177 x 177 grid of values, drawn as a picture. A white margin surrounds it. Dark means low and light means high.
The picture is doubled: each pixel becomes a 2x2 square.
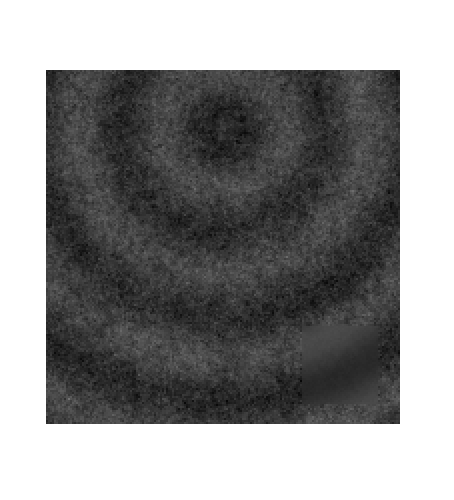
The bottom right is the calmest part. Rings spread out from the top middle. In the bottom right lies a patch that is calmer than the rest. No overall slope runs across the table.
